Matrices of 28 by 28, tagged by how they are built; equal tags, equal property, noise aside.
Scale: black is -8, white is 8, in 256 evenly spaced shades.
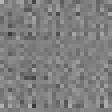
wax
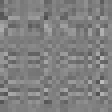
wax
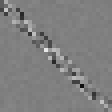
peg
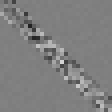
peg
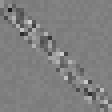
peg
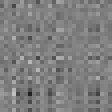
wax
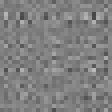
wax
